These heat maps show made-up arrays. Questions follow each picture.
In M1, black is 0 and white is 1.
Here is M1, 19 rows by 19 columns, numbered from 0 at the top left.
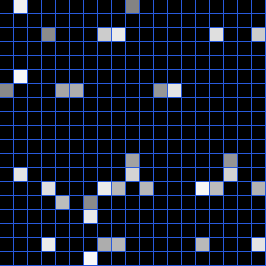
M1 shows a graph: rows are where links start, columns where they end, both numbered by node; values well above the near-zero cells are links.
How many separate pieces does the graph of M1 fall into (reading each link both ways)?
1
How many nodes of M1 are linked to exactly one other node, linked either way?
1
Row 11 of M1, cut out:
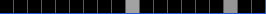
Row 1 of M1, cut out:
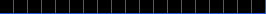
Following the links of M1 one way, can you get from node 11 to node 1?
no
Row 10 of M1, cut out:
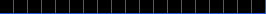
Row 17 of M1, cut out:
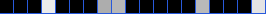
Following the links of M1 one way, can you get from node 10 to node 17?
no
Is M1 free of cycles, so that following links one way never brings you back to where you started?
yes
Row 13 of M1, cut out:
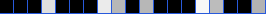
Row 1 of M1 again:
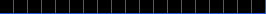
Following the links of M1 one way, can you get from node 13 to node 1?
yes
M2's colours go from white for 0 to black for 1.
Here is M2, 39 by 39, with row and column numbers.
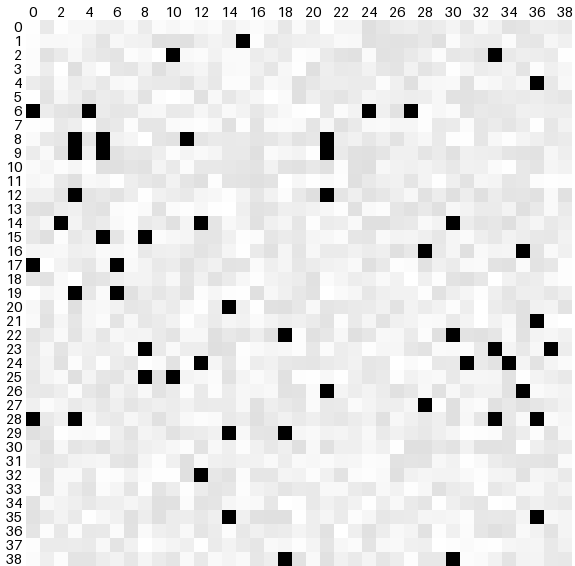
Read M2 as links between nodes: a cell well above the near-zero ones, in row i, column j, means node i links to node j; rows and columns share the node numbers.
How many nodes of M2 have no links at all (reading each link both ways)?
2
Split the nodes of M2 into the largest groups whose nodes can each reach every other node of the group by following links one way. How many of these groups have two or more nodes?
0
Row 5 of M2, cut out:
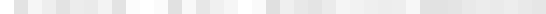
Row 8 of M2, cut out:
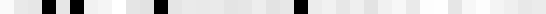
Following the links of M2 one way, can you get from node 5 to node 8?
no
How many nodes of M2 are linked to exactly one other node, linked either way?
7
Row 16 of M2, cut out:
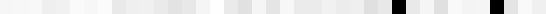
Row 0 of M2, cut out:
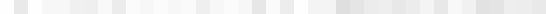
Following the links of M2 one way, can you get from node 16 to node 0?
yes
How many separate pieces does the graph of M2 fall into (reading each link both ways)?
3
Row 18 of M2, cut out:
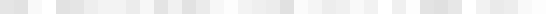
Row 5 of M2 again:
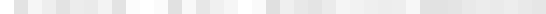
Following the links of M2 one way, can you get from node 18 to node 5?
no
